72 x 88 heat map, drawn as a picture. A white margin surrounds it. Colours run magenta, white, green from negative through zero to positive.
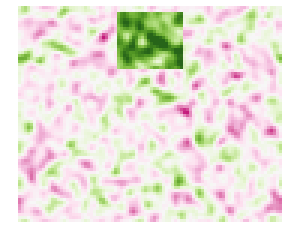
Average level on the scale: 50%. Stripes: none. Odd patch: higher, in the top middle. Ninth with the highest average: top middle. Grain: blotchy.
